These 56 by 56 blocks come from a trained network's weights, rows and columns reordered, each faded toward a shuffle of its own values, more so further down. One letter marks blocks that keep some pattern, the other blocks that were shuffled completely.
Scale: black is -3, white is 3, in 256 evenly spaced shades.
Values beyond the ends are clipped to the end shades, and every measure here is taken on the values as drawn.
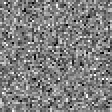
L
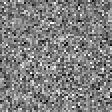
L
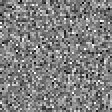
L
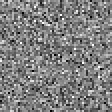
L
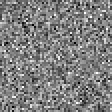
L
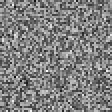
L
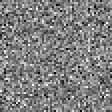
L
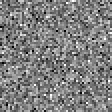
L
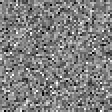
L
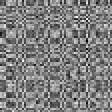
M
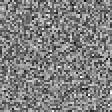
L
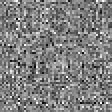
M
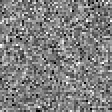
L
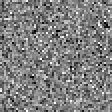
L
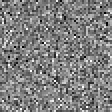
L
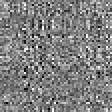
M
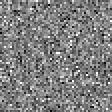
L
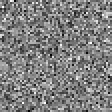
L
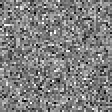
L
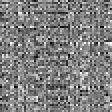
M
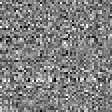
M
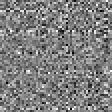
M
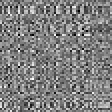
M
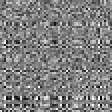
M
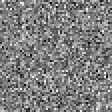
L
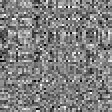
M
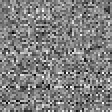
M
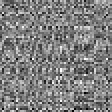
M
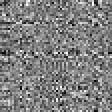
M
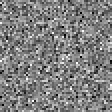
L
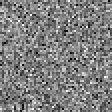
L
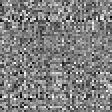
M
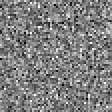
L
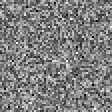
L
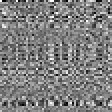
M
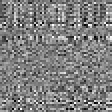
M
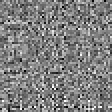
M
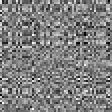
M
